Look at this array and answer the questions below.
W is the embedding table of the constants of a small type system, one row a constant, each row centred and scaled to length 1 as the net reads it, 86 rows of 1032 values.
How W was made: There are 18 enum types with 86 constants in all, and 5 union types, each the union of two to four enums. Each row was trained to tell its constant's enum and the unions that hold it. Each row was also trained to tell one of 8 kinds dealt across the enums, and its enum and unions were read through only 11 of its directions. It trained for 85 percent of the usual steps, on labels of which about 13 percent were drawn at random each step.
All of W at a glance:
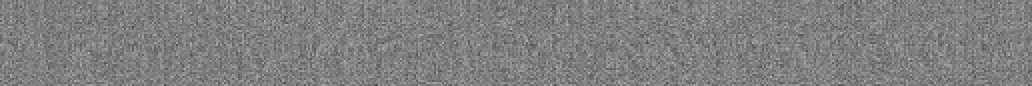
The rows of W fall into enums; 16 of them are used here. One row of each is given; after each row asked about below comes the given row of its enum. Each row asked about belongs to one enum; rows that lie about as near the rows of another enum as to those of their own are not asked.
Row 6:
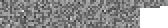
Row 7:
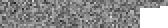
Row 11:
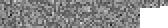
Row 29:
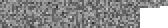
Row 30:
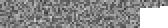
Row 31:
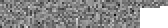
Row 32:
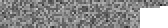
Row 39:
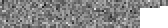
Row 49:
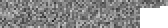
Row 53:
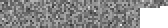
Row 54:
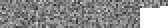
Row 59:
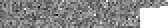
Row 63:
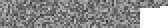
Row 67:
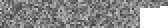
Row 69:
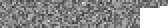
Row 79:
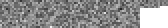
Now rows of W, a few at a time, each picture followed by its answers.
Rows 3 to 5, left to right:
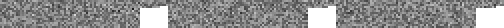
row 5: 53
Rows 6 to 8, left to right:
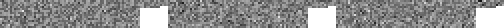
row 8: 31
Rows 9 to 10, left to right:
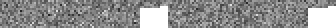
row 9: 49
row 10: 54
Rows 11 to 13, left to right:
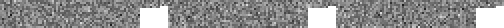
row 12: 53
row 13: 49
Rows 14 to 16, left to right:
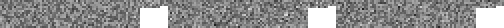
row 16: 7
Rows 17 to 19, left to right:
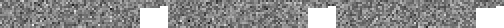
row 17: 6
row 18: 32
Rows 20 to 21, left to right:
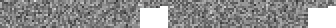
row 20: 6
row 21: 53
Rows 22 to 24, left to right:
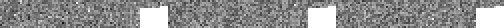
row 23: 79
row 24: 69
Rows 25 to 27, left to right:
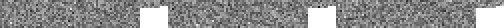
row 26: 11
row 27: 59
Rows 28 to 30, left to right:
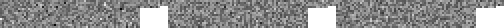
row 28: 79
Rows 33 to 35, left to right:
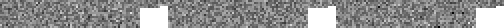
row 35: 31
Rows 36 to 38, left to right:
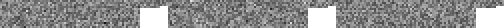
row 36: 31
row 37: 11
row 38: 6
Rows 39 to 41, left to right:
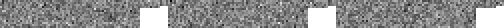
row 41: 69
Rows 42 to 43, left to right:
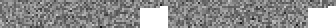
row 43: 31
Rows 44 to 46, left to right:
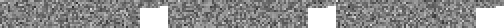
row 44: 79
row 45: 79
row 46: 79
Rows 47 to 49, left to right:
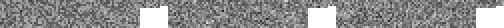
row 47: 11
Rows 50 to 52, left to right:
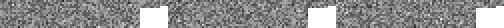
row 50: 11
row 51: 69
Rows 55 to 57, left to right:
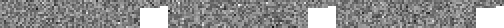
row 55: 54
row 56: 39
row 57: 69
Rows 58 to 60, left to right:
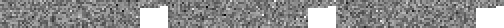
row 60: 53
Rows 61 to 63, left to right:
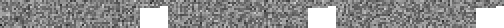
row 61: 6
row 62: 29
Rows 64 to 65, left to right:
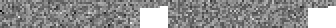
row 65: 6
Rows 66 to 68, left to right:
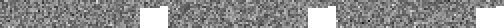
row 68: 49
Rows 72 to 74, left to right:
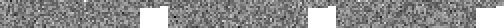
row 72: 63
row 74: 49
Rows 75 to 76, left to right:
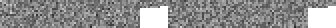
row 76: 7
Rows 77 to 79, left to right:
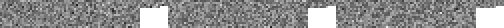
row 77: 67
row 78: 69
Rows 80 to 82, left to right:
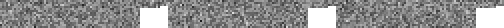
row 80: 31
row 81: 11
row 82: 53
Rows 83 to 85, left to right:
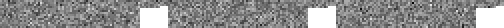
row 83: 67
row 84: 49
